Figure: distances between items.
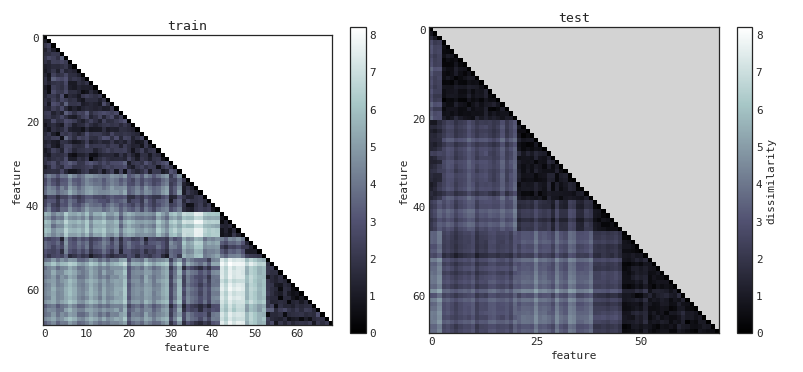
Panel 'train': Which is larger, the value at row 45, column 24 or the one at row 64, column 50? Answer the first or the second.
the second
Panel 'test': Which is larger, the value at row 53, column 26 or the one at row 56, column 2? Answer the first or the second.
the second
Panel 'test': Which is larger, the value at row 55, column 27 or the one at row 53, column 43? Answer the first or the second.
the first
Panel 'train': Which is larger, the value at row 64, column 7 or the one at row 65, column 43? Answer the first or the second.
the second
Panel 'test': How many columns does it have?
69
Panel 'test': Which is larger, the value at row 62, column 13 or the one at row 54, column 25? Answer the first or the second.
the second
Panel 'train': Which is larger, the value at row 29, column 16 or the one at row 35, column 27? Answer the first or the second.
the second
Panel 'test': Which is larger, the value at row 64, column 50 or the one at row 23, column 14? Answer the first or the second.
the second
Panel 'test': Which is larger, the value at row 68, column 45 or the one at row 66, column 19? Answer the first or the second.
the second
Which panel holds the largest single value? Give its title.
train
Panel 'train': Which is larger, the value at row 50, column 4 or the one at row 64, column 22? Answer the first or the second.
the second
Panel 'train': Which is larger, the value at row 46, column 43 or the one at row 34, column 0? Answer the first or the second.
the second
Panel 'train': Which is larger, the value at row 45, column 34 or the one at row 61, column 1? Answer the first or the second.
the first
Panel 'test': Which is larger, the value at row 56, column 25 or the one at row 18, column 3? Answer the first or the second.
the first
